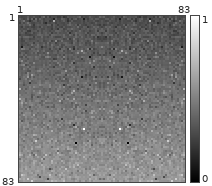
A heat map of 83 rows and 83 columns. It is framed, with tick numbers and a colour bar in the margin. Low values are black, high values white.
Stripes: none. Mirror symmetry: left to right. Odd rows or columns: none. Histogram: bell-shaped. Slope: up to the bottom.
